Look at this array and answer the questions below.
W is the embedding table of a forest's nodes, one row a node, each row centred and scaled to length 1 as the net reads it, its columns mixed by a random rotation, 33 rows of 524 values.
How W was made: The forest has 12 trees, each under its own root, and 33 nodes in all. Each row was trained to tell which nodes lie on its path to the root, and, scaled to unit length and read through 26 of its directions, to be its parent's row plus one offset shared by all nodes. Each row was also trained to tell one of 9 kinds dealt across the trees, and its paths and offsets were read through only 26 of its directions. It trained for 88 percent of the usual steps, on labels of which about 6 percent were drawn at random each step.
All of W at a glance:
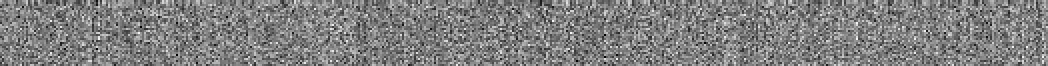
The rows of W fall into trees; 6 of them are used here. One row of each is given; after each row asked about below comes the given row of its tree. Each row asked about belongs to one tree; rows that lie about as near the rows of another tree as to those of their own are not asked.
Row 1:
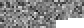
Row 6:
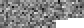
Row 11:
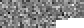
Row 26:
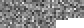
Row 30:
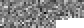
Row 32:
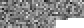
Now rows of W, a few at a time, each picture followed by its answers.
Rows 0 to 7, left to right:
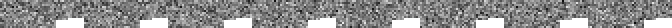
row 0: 1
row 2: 30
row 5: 6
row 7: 6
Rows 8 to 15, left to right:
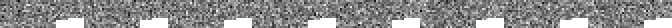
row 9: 30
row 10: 30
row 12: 1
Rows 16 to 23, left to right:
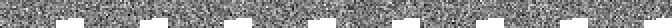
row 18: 11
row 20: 6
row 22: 32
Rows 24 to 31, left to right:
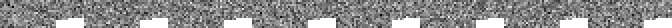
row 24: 30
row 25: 1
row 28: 11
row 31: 11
